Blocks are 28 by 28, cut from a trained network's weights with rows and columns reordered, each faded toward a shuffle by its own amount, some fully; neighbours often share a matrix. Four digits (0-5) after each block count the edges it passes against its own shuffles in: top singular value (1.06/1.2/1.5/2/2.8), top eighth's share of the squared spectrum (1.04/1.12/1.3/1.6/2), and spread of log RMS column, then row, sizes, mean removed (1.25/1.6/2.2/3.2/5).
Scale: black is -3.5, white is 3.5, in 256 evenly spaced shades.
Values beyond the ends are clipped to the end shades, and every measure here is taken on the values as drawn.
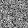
1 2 1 0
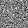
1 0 0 0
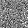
0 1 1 0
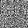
2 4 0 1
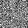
0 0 0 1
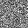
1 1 0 0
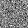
0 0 0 0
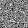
0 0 0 0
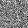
1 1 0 0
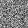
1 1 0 0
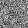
2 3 1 0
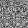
2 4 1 2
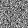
0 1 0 0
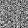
3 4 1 0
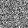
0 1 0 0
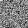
1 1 0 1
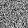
0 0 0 0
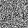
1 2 0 1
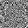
2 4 1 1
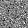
0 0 0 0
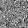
1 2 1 0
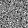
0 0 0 0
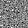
2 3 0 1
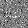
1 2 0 1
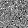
0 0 0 0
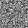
2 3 0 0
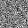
1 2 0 0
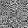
3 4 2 1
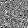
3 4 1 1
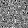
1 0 0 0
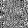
2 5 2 1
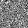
2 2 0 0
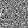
2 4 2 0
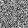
0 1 1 0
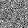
2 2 0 0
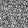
2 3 0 1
